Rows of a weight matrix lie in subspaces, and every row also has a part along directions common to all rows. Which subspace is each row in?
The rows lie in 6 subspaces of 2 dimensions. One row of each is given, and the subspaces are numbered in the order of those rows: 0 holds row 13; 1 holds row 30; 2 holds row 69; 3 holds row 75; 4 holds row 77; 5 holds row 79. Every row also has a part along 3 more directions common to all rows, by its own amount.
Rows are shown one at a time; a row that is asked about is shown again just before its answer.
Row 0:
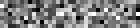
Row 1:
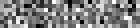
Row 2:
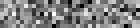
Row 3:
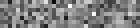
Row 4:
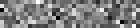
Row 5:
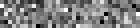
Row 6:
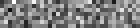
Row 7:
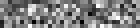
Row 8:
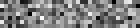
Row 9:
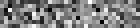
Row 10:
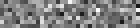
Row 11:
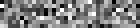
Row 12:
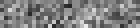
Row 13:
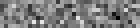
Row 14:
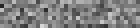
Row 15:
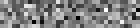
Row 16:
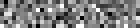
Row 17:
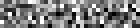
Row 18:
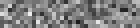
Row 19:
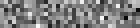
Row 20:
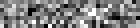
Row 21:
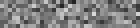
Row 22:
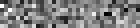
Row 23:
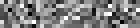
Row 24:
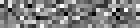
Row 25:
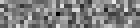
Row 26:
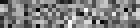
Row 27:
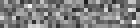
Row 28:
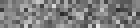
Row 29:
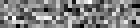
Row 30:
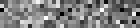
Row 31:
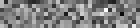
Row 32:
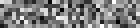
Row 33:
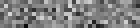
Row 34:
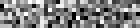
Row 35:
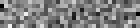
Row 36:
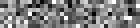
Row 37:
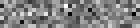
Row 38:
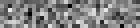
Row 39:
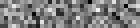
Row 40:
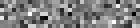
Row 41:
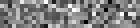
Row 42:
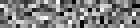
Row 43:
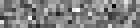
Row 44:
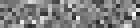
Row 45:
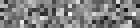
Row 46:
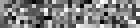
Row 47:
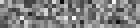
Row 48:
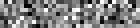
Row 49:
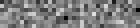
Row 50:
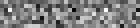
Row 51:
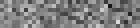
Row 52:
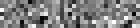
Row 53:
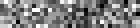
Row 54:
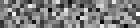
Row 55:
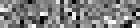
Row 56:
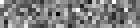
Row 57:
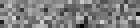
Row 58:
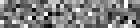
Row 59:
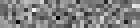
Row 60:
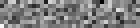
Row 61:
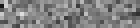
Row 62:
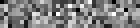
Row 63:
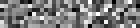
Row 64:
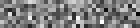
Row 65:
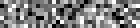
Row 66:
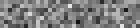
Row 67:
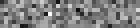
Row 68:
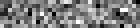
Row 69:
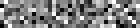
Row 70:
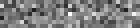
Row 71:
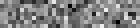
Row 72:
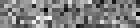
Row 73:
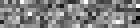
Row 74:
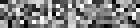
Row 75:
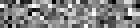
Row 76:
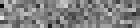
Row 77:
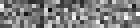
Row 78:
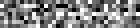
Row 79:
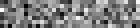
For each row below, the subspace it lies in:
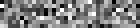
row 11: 2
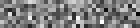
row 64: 5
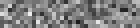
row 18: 0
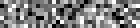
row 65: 0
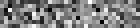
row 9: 0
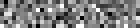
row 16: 2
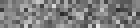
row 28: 1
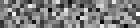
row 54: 2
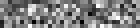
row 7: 0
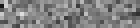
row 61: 4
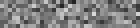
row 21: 3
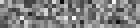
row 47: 2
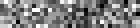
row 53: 5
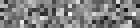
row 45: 4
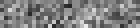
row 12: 0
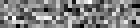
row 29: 1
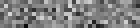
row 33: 1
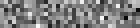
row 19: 5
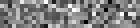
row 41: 3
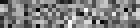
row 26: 5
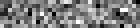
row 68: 0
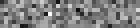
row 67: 5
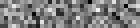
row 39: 0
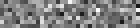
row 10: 3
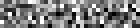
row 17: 5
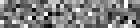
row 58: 5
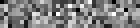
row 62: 5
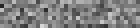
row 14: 1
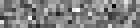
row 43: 5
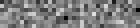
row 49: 2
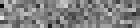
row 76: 4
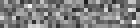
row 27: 3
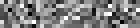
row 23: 2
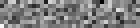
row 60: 3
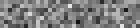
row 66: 0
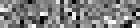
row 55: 4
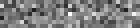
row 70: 4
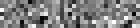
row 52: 4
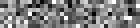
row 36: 3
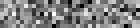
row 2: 0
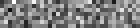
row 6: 5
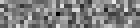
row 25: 5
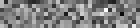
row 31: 2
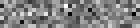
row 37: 4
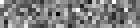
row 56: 5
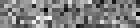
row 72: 1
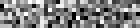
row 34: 4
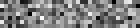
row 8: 3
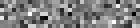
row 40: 4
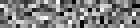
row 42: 1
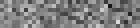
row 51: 1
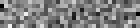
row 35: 4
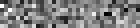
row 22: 2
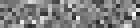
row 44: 4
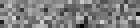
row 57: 1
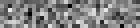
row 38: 0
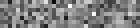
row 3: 3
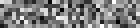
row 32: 2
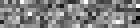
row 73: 3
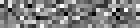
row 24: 2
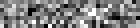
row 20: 0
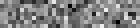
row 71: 3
